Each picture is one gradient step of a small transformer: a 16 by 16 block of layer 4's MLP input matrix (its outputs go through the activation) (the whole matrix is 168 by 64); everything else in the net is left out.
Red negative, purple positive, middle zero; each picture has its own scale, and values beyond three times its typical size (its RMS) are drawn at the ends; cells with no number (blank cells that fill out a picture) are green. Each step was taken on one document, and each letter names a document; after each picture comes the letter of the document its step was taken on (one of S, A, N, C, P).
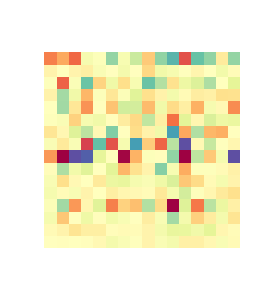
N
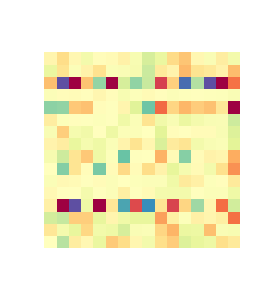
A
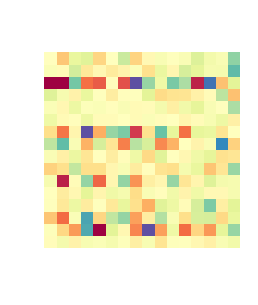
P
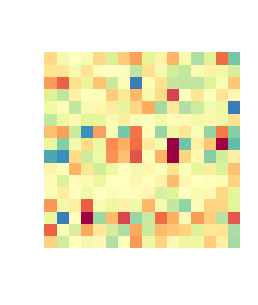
P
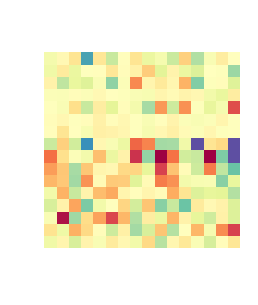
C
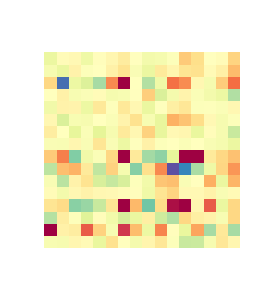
A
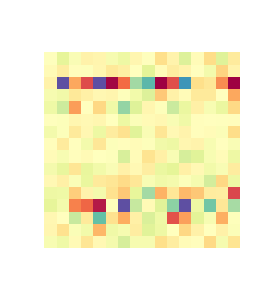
A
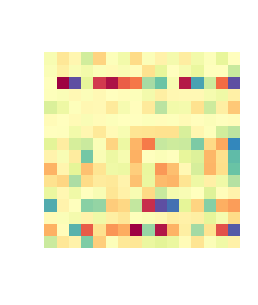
C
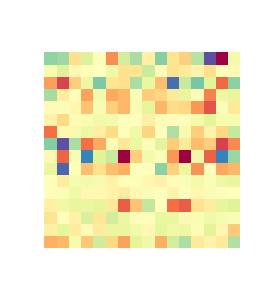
N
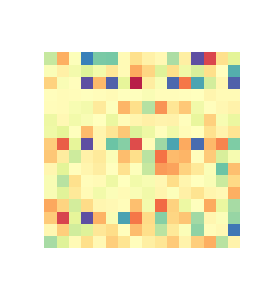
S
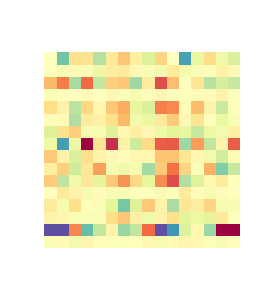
N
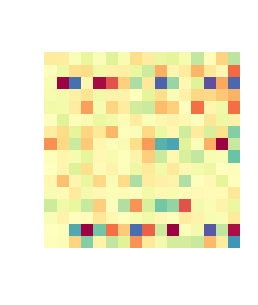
P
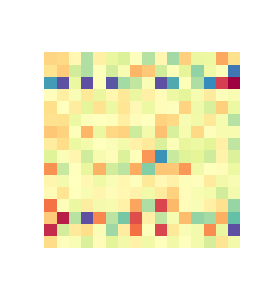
S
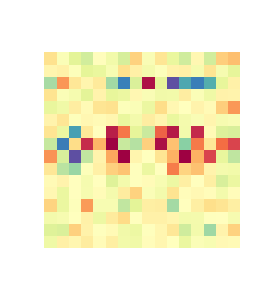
N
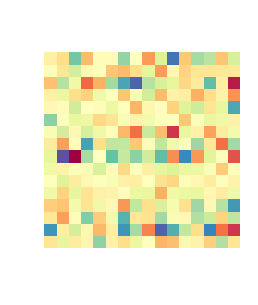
P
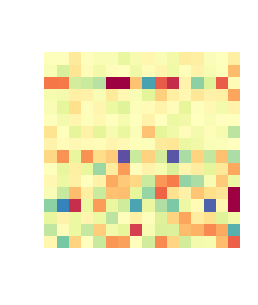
A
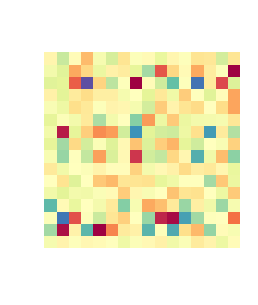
P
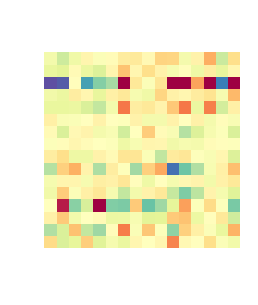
A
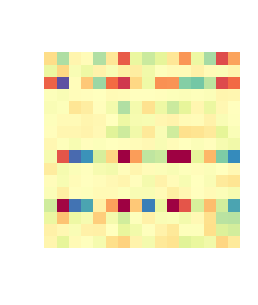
A
